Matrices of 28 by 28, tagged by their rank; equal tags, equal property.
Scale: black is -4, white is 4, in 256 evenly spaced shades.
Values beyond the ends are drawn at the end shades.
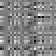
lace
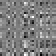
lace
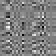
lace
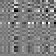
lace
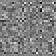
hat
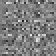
hat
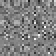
hat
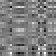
lace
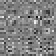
hat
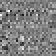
hat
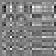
lace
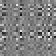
lace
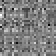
hat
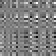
lace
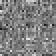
hat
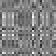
lace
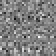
hat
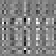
lace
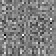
hat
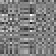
lace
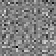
hat
